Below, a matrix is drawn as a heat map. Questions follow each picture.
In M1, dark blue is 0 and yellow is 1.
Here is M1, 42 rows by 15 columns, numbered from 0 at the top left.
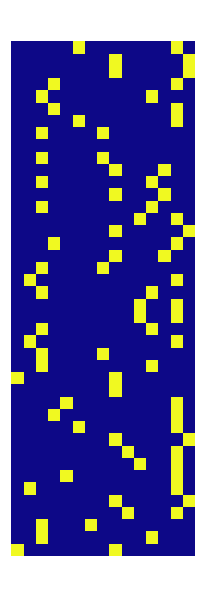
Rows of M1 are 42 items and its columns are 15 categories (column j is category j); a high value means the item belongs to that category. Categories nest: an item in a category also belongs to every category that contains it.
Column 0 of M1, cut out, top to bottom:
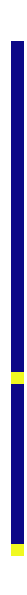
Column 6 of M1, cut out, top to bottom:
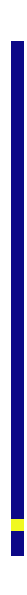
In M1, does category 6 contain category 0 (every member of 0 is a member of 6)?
no
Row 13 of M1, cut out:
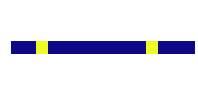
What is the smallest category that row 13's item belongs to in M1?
11
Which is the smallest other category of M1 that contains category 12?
8
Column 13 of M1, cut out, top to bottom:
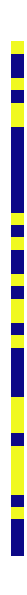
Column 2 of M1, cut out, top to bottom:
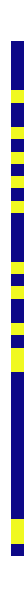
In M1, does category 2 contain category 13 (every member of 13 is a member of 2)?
no
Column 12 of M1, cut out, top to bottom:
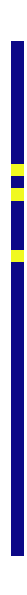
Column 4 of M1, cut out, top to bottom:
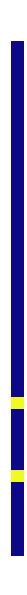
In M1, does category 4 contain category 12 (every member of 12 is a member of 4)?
no
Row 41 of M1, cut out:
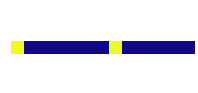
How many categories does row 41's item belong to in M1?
2
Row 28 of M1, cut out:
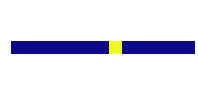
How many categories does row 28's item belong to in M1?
1
